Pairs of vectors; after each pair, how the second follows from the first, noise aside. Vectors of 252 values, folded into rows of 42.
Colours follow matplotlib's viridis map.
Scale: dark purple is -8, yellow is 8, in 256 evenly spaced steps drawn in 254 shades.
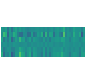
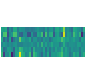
scaled up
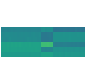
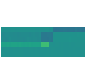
partly zeroed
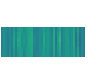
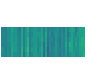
wrapped around
